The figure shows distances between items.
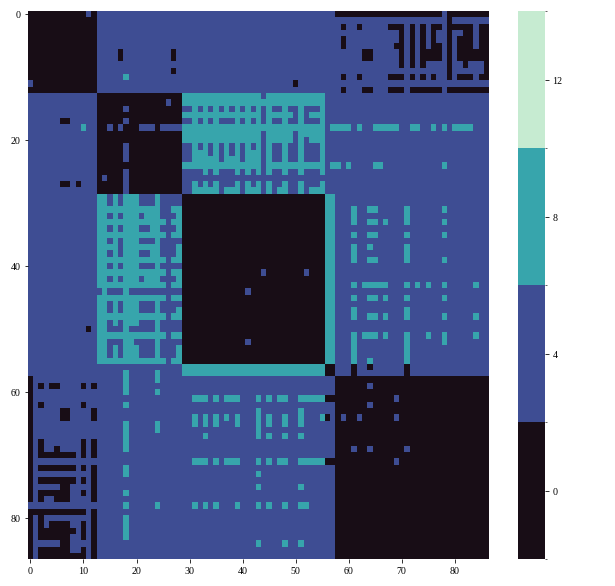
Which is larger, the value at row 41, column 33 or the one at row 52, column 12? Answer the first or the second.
the second
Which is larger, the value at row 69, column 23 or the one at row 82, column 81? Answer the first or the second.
the first
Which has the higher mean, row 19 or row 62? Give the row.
19
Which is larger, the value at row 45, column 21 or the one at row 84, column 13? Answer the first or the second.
the first
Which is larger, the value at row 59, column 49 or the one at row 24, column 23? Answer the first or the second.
the first
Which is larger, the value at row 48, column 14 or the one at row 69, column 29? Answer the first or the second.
the first
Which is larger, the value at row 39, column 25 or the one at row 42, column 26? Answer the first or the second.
the first
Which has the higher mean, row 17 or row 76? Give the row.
17
